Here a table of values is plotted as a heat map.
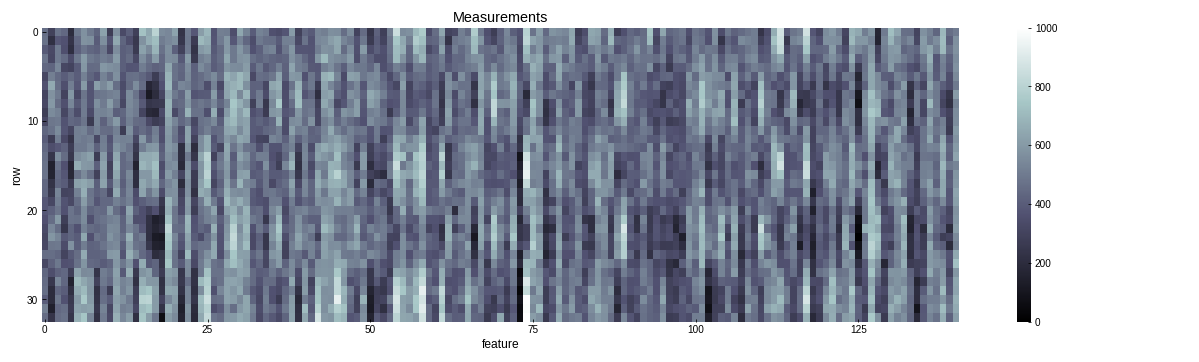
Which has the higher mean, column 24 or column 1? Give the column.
24
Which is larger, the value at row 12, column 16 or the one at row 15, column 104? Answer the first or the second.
the first
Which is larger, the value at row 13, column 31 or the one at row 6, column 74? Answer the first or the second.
the first
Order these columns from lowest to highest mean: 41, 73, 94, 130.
73, 94, 41, 130
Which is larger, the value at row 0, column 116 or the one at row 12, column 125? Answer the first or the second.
the first
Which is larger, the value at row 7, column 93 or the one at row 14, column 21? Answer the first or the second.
the first
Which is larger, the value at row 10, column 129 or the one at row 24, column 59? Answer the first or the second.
the first
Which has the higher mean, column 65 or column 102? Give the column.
65
